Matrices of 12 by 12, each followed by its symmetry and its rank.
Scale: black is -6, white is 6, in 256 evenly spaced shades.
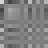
symmetric, rank one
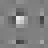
symmetric, rank one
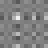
symmetric, rank one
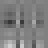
neither, rank one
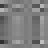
neither, rank one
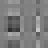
neither, rank one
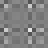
symmetric, rank one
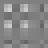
symmetric, rank one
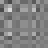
symmetric, rank one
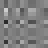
neither, rank one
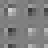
symmetric, rank one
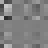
neither, rank one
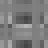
neither, rank one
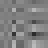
neither, rank one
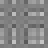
symmetric, rank one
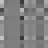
neither, rank one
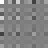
symmetric, rank one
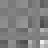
symmetric, rank one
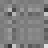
symmetric, rank one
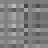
neither, rank one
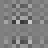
neither, rank one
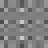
neither, rank one
